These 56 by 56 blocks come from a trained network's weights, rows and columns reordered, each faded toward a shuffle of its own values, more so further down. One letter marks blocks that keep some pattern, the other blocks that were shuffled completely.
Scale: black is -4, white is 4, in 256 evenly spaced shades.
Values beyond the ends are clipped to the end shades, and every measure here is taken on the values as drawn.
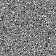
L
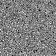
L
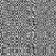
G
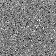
L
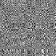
G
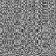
G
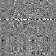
G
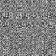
G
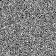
L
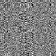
G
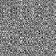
G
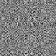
G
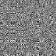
G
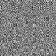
G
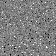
L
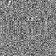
G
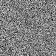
L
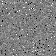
L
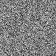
L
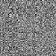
G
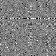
G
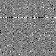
G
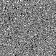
L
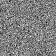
L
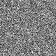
L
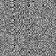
G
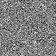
L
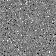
L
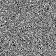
L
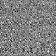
G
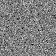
L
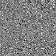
G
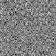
G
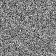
L
